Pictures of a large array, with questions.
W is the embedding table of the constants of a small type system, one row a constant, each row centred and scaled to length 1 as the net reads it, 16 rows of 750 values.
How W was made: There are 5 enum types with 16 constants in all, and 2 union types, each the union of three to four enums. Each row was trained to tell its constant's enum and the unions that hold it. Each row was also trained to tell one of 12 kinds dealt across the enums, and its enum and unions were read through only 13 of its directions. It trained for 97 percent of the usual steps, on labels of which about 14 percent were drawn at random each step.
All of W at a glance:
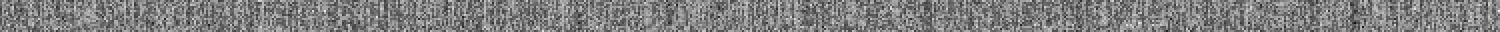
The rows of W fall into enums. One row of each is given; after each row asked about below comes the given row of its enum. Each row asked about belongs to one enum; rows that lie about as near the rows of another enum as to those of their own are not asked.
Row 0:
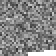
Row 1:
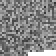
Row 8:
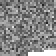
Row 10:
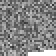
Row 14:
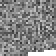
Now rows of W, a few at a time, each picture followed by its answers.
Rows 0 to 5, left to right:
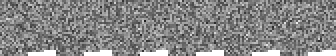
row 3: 0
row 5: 10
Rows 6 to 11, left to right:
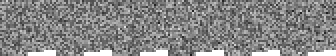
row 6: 10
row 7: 10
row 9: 1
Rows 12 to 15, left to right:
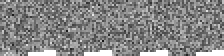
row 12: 8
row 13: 14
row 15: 0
